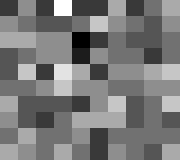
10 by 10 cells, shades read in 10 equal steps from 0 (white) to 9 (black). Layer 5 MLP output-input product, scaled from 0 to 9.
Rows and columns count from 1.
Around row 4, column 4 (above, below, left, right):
4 1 4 8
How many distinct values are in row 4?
5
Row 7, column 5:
7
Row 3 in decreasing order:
9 7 6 6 5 5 4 4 3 3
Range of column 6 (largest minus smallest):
5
